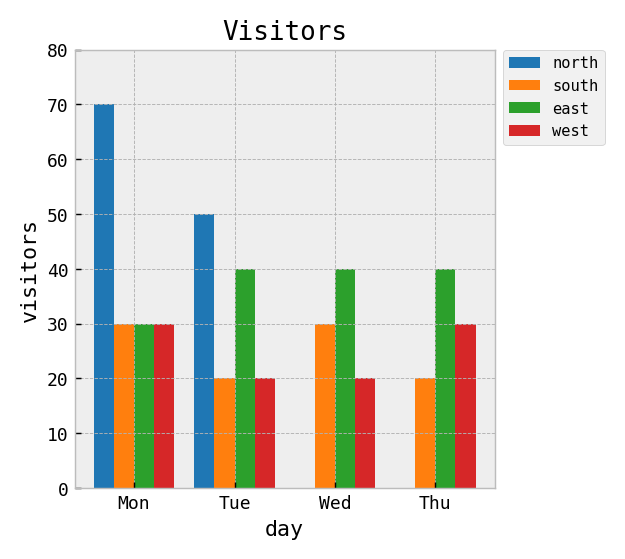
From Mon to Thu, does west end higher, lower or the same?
the same
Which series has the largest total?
east
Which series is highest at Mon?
north
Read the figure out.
Title: Visitors
x-axis: day, ticks Mon Tue Wed Thu
y-axis: visitors, ticks 0 10 20 30 40 50 60 70 80
Legend: north, south, east, west
Values:
north: 70 50 0 0
south: 30 20 30 20
east: 30 40 40 40
west: 30 20 20 30
